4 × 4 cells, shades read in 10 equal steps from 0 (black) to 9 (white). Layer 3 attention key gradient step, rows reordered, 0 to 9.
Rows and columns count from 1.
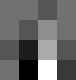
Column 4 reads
4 4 3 2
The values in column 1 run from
3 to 4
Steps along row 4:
down up down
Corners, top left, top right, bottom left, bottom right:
4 4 4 2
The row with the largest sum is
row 2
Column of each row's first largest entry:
1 3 3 3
